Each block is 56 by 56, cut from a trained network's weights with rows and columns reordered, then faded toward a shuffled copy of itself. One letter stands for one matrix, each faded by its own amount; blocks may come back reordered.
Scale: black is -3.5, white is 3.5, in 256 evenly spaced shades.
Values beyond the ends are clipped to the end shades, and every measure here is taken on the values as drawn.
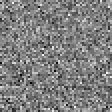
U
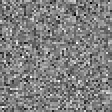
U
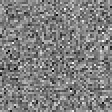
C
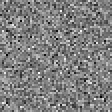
U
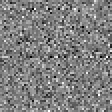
U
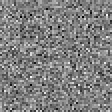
C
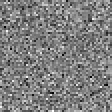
U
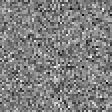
C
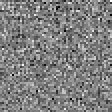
C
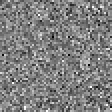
C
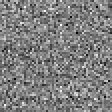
U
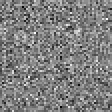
C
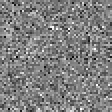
U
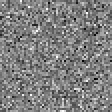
U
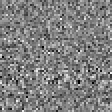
C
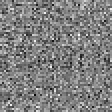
C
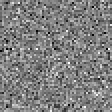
U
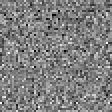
C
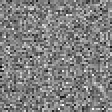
U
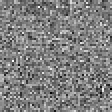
C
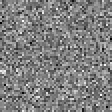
U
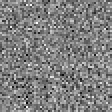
C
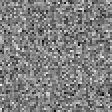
C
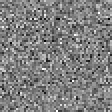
U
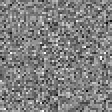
C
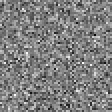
C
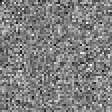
C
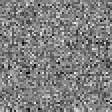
C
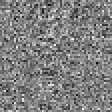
C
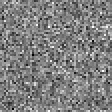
C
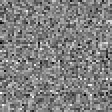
C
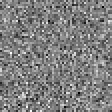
C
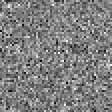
U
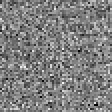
C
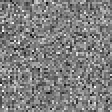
C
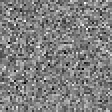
C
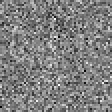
C
